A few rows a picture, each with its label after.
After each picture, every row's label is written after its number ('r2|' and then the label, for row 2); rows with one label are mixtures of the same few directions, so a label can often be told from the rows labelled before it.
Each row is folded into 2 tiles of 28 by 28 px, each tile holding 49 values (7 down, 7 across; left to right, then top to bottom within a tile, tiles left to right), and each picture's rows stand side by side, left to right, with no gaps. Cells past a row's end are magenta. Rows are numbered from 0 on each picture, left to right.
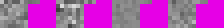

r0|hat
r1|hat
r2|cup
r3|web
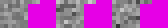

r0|cup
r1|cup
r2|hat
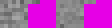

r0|cup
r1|hat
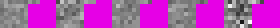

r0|hat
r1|hat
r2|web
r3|cup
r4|web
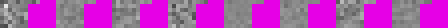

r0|cup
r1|cup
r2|hat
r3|cup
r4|web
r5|web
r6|hat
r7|cup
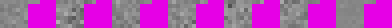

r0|cup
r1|cup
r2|web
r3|web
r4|web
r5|hat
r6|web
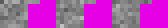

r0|hat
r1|hat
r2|cup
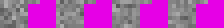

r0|web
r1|hat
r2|hat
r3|cup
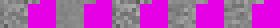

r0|hat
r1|cup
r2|hat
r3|cup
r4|cup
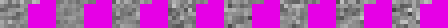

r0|cup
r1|cup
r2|hat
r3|web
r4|hat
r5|hat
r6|hat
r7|cup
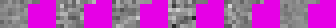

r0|cup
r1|cup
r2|hat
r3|hat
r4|cup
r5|cup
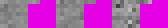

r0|cup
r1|hat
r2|web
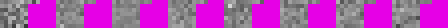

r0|web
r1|hat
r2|hat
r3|web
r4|web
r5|hat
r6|hat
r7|hat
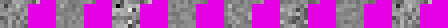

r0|web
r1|web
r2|web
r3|cup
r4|cup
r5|cup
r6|cup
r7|web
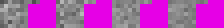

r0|cup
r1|hat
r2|web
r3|cup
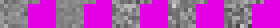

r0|hat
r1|web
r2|hat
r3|web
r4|web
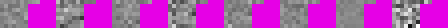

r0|cup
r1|hat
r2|web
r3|hat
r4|hat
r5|hat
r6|hat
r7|web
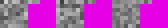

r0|hat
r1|hat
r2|web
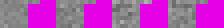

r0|hat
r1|web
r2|cup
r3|hat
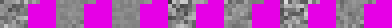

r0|hat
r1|web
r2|cup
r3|hat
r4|hat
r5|hat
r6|web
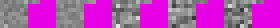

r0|hat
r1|cup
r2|hat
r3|hat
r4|web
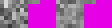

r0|web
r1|hat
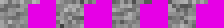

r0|cup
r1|hat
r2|cup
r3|hat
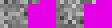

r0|hat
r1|web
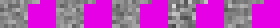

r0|cup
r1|web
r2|cup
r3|cup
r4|hat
